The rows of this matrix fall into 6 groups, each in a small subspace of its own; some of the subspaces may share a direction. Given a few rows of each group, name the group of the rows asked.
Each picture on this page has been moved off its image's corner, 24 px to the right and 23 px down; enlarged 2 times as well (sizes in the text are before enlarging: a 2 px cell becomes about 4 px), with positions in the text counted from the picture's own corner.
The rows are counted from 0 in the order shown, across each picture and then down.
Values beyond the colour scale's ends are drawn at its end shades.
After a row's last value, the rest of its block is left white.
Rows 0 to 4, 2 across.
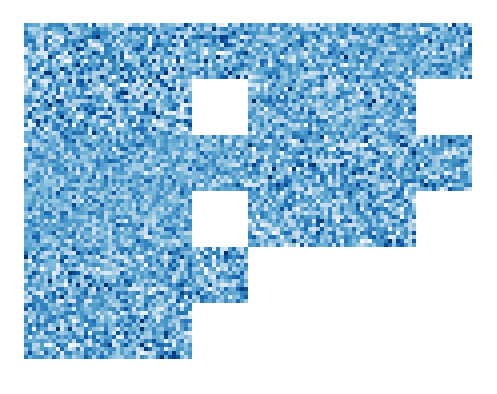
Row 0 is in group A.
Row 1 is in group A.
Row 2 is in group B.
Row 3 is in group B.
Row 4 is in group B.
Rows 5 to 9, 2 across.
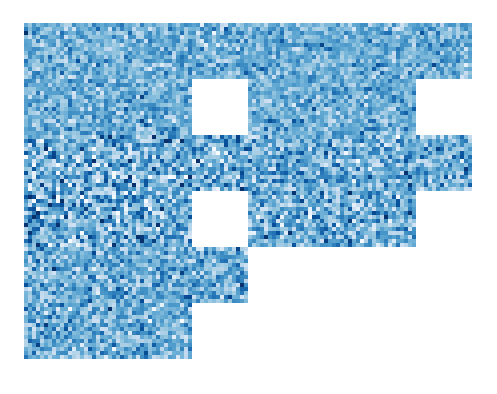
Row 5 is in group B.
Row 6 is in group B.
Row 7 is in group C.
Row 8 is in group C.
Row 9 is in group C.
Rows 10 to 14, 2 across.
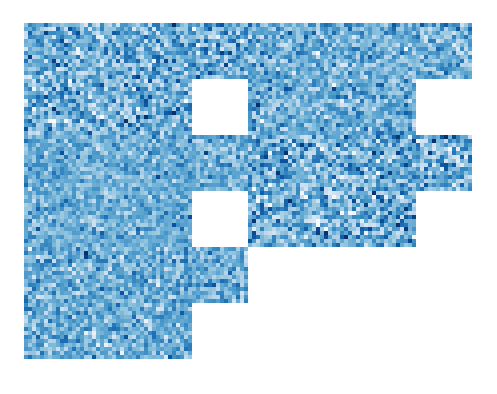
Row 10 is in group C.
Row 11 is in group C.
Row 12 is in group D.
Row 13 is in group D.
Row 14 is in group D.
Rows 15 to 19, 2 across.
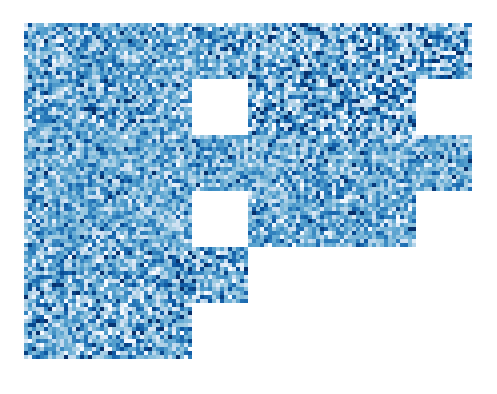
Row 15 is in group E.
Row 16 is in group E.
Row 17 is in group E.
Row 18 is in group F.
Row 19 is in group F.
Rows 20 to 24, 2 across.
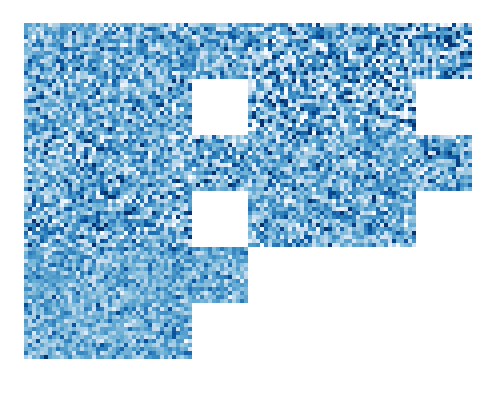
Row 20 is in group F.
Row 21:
A
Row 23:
C
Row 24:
F
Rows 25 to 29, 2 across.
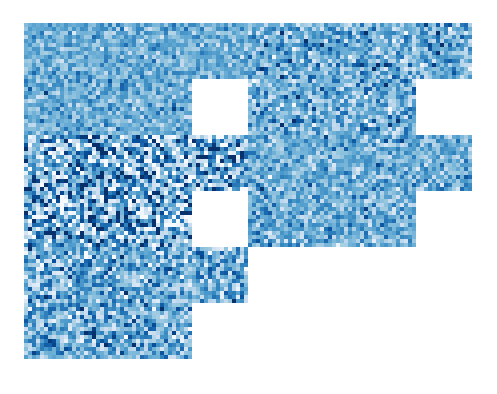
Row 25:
F
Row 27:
C
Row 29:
D
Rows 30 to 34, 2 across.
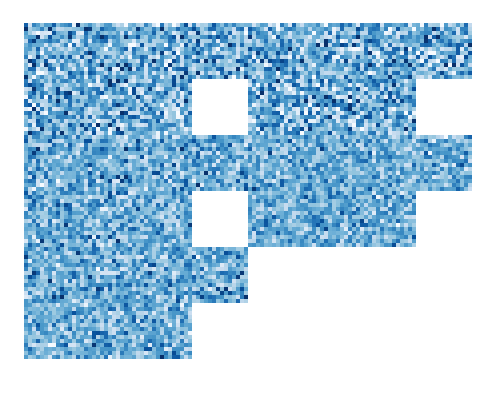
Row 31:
C
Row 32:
E
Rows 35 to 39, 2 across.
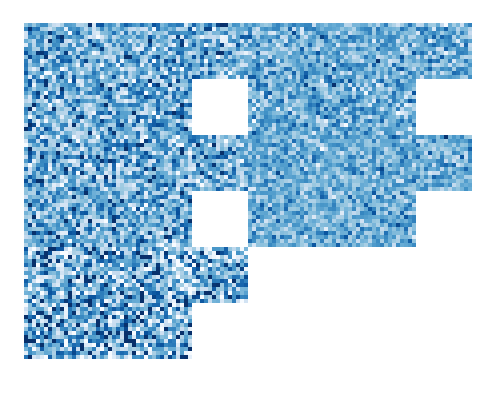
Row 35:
A
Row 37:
B
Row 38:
E
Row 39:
F
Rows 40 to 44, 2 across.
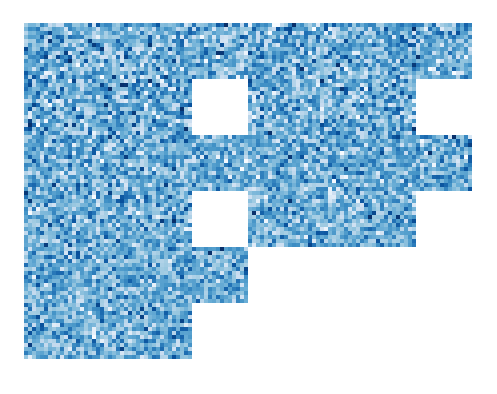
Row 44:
D
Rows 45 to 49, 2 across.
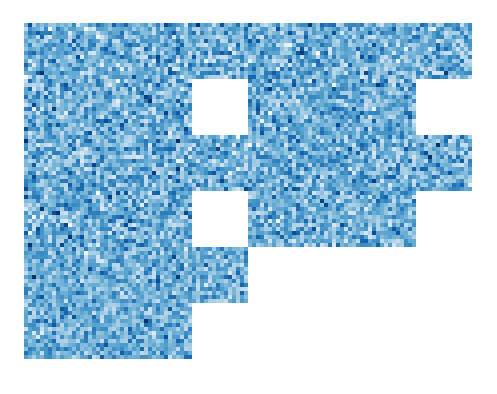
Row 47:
D
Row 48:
B
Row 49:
D
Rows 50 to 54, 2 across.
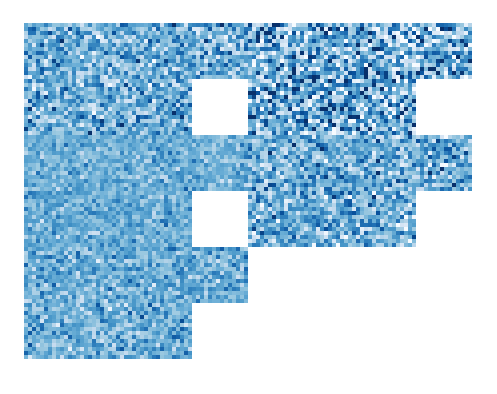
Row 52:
B
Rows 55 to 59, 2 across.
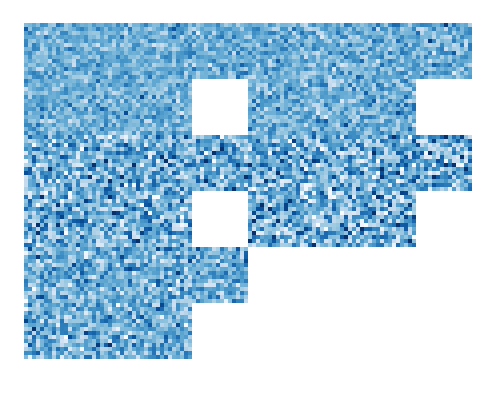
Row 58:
E
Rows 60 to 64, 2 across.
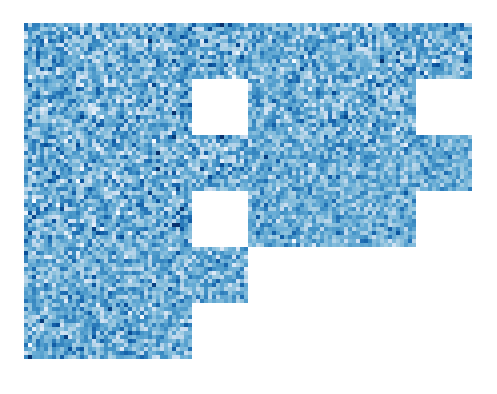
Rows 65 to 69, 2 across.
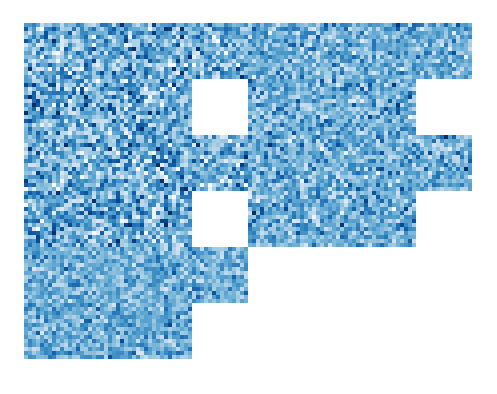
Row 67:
B
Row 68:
F
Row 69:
B
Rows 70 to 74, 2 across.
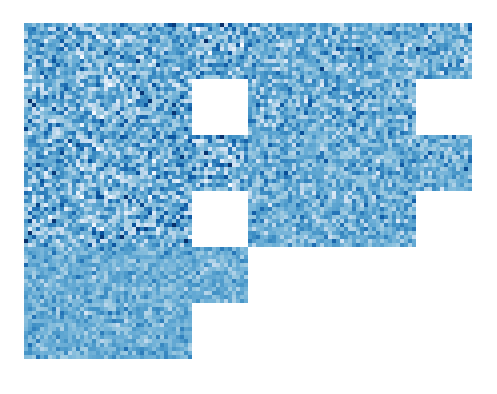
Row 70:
A
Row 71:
C
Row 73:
F
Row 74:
C
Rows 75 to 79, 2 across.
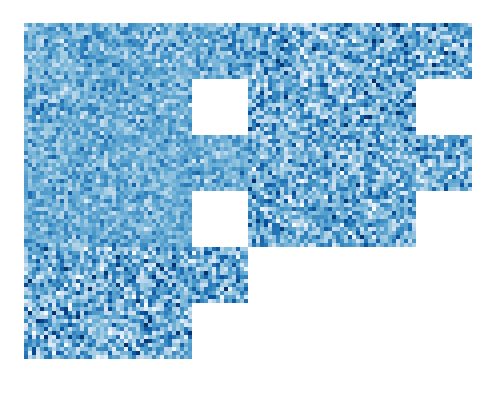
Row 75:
D
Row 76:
C
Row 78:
C
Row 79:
C
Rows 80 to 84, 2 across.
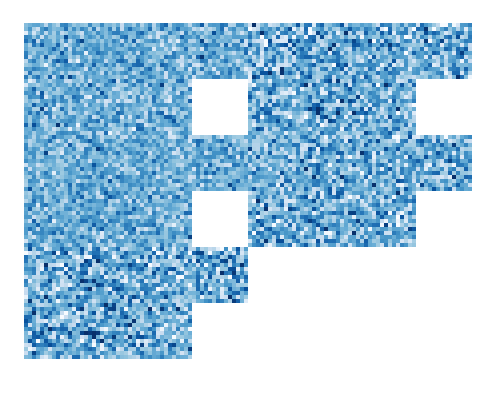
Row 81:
E
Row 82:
F
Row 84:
D
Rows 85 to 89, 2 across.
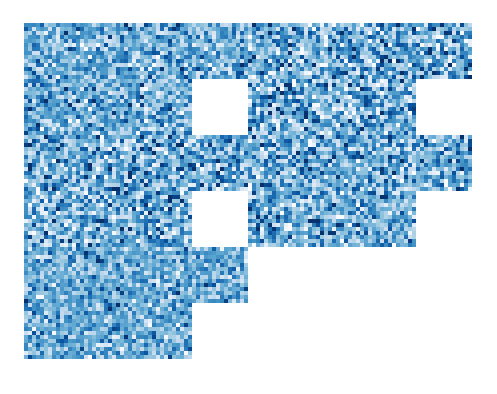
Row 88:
D
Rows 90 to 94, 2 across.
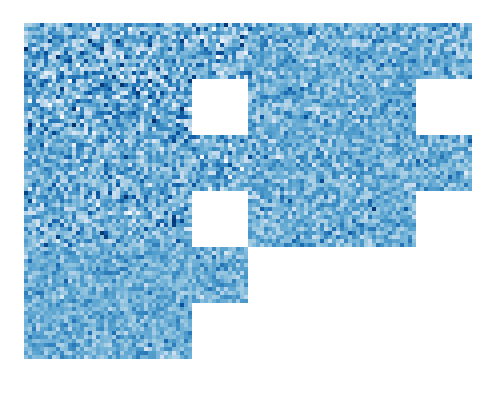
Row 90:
A
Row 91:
D
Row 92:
F
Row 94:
B
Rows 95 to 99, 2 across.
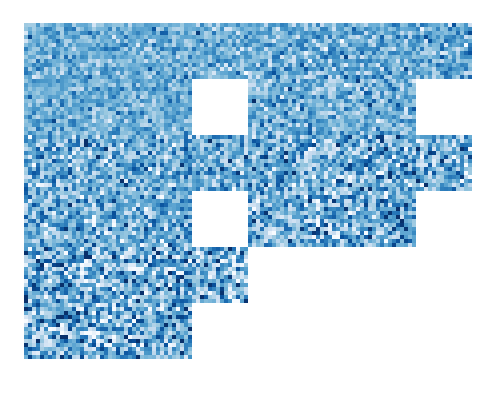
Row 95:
B
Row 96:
A
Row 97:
D
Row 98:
E
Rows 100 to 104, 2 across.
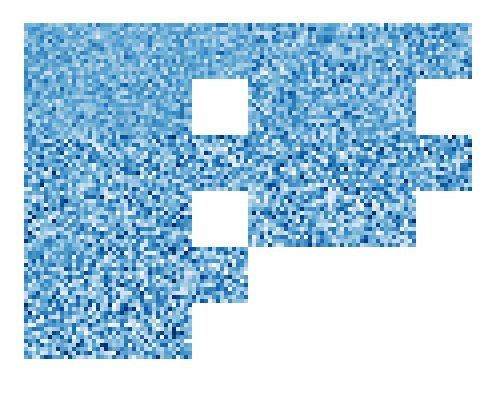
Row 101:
E
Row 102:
C
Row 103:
A
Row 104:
F
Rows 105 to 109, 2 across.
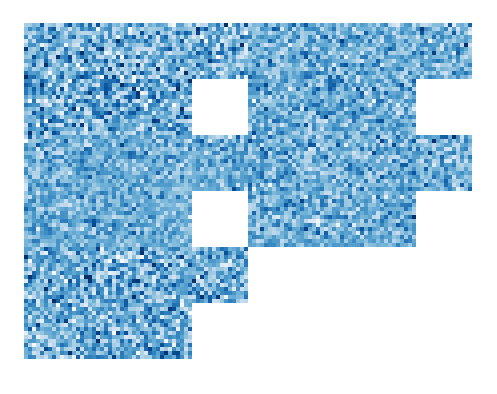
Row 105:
A
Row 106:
A
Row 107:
D
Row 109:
B
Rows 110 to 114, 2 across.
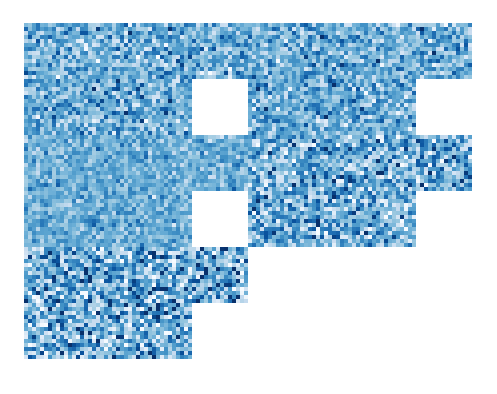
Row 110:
B
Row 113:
E
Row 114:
B
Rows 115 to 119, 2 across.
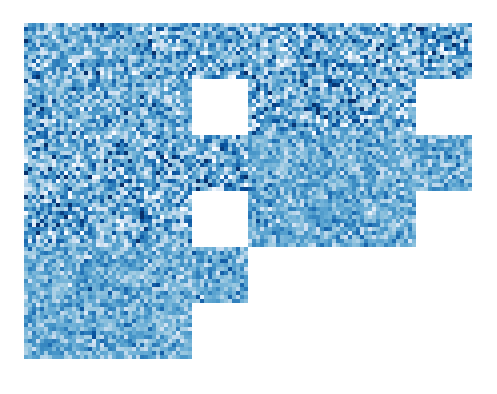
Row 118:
C
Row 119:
E
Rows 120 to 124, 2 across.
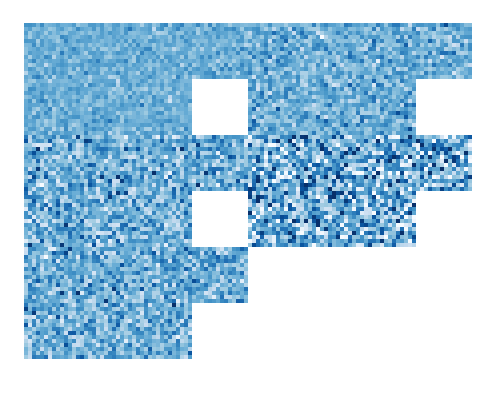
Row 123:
F
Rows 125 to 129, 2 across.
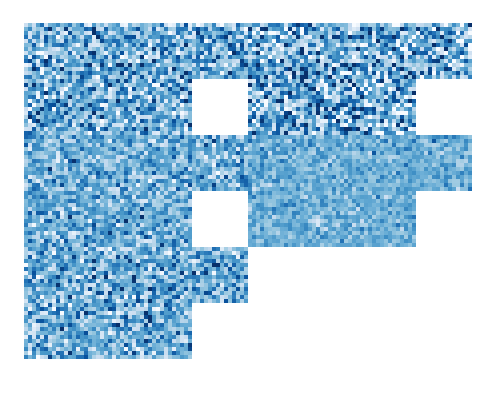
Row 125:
C
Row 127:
B
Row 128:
E
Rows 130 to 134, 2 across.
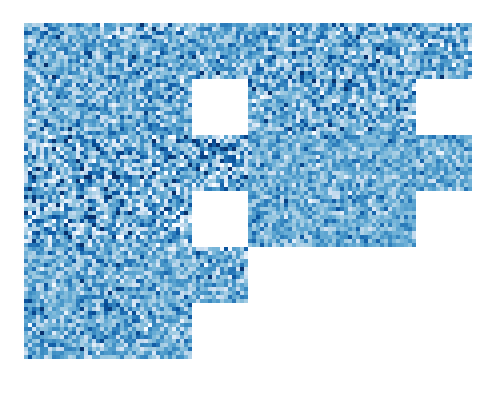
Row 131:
F
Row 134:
A
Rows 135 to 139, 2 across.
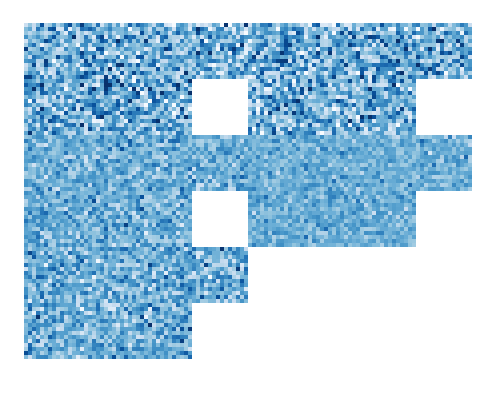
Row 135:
A
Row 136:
C
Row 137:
B
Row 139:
C
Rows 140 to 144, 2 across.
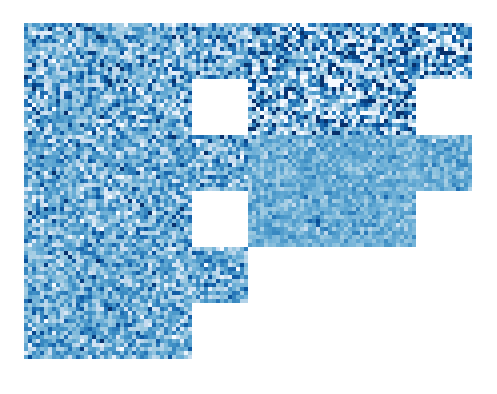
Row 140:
E
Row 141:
C
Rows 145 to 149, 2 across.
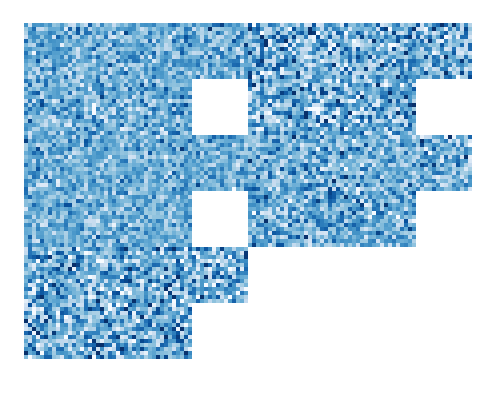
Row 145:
D
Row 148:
A
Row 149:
E
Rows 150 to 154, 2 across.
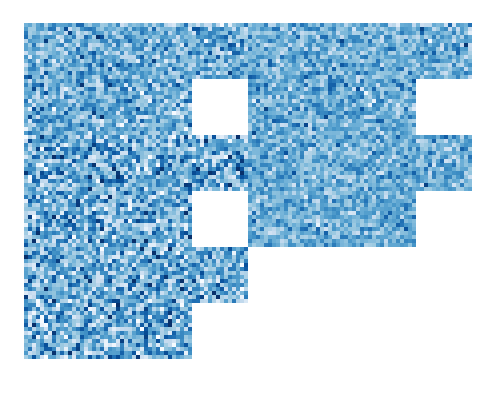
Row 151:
A
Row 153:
E
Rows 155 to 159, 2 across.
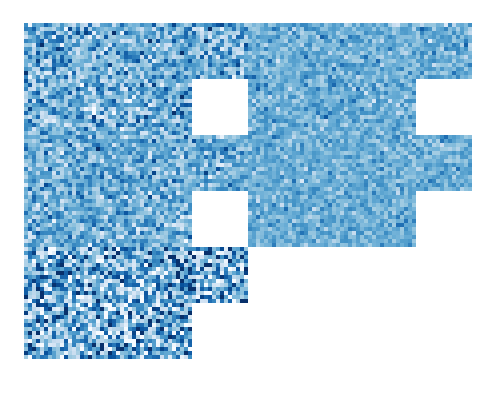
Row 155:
D
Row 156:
A
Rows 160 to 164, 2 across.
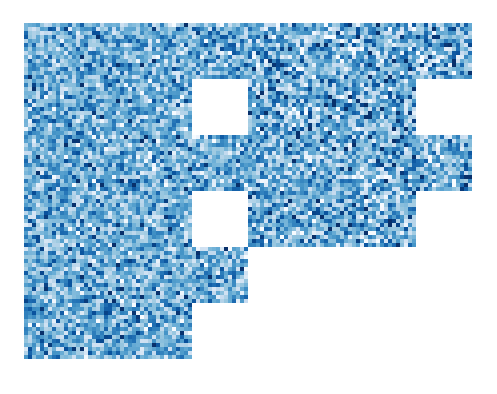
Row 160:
F
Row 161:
C
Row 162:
B
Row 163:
B
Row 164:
A
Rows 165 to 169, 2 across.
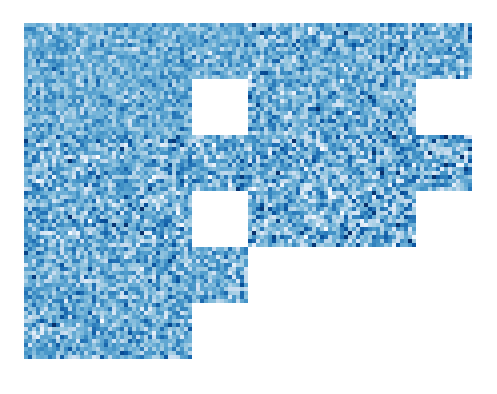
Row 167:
B
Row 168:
E
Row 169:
D
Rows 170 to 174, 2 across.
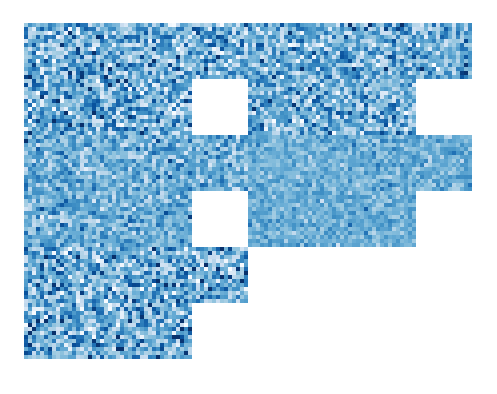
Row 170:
D
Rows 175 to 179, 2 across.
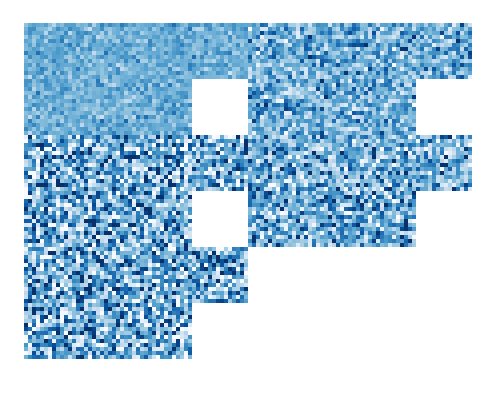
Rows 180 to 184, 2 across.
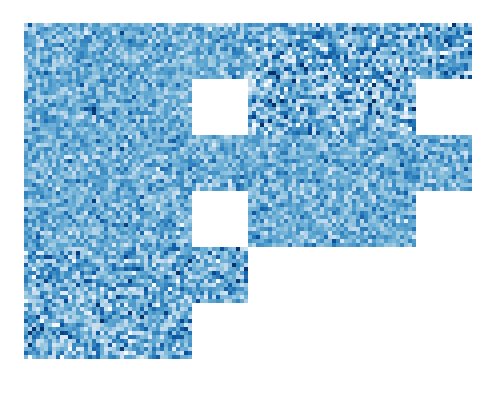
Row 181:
A
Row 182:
B
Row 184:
D
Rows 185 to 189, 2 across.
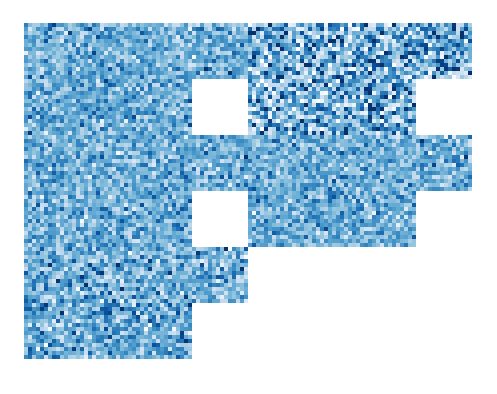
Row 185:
F
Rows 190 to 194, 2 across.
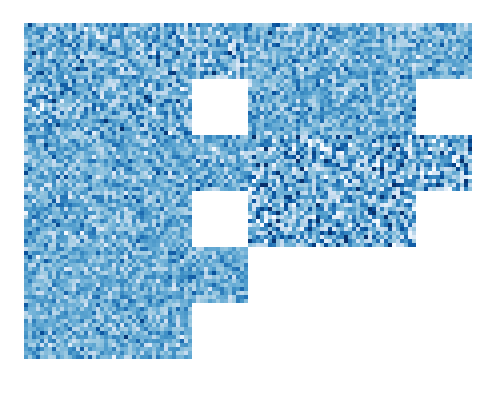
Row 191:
F
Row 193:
D
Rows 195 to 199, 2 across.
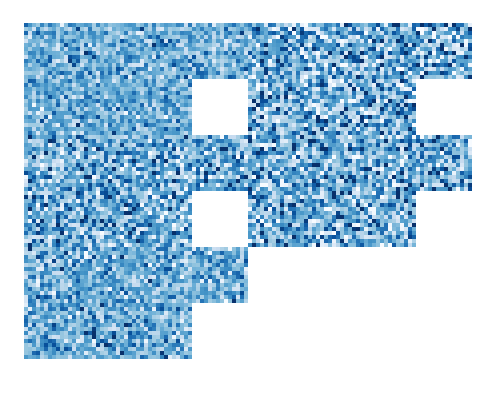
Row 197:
C
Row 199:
D
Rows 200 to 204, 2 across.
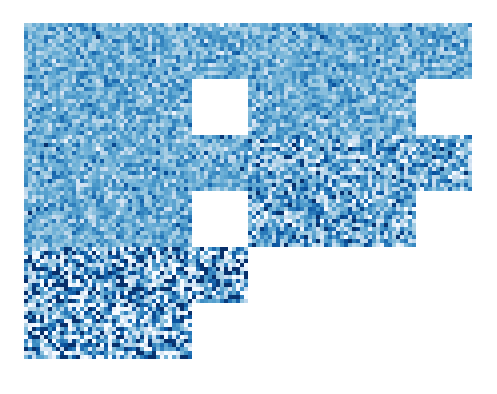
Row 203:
D
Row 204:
B
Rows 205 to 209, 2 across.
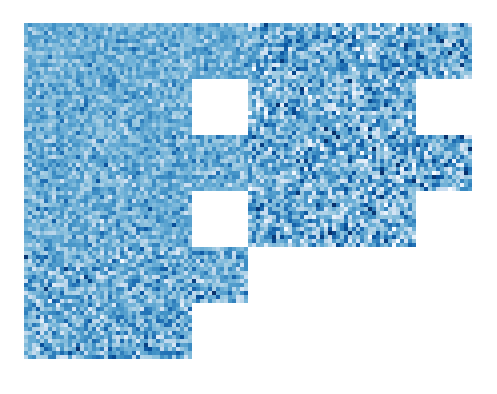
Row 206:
C
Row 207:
C
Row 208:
E
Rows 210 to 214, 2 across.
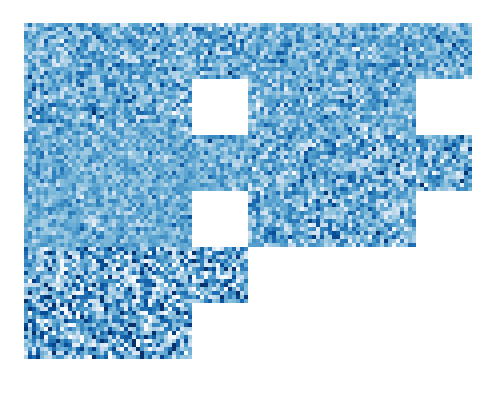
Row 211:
C
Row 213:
E
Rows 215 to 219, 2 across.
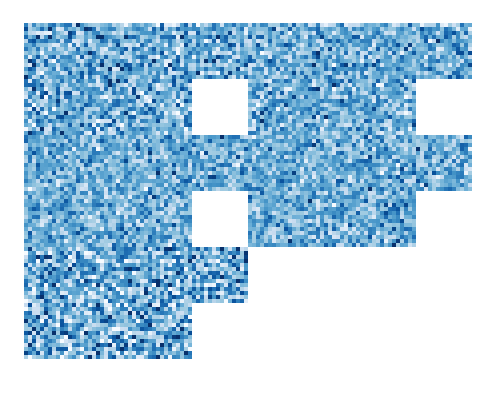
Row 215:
E
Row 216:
C
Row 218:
E
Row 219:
D
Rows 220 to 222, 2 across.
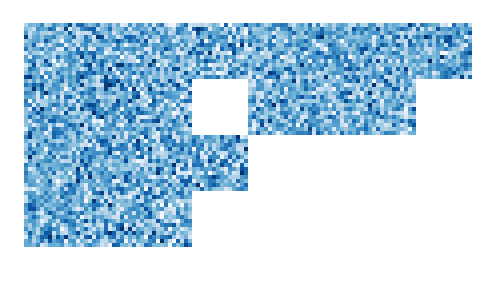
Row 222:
E
